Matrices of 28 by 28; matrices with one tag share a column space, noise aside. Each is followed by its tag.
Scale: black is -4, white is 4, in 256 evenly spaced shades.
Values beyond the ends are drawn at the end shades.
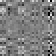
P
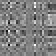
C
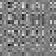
C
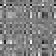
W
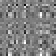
W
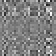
P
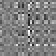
C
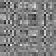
C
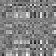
W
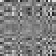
P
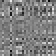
P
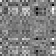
P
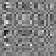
C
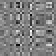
C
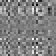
P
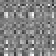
W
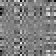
P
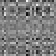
P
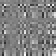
W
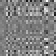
P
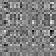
C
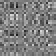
C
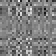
P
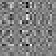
C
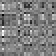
C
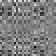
P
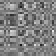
C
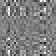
P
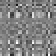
W
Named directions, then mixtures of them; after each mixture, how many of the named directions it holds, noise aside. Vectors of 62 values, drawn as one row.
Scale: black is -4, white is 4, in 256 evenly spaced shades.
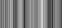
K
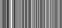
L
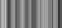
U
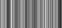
two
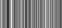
two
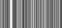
two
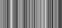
three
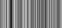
two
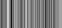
two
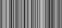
two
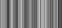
three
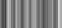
one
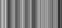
one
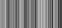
two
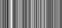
two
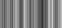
two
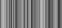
three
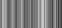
two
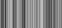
two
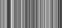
two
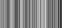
three
